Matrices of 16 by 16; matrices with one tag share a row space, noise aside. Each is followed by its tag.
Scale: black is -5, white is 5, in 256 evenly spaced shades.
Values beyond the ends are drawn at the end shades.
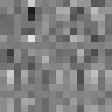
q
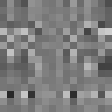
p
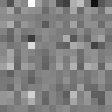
q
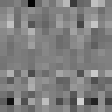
q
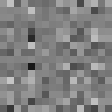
q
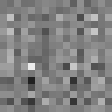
q
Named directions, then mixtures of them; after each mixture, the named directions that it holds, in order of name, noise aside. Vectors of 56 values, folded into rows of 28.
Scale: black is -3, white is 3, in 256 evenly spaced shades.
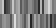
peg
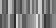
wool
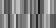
peg, wool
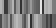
peg, wool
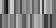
peg, wool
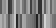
wool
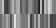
peg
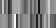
peg, wool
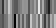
peg, wool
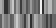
peg, wool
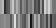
peg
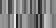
wool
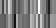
peg, wool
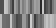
peg, wool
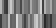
peg, wool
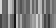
wool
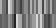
wool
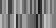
wool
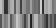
peg, wool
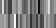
peg, wool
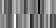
peg, wool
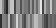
peg, wool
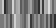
peg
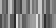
wool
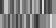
peg, wool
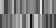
peg, wool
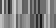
peg, wool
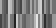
wool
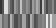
peg, wool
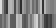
peg, wool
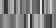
peg, wool
